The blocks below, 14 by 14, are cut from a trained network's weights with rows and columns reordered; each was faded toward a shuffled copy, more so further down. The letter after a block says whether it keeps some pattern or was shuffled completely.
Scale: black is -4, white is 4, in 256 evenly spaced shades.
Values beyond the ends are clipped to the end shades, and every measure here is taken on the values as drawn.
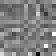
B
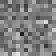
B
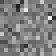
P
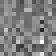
B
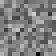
P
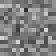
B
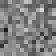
P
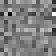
B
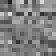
B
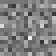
B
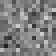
P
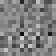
B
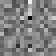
B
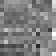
B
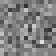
P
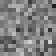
B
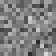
P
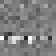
B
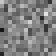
P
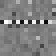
B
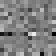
B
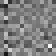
B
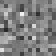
B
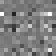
B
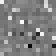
P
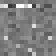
B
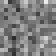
B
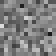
P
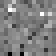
P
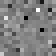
P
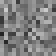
B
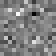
P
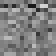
B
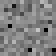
P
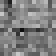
B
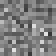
B
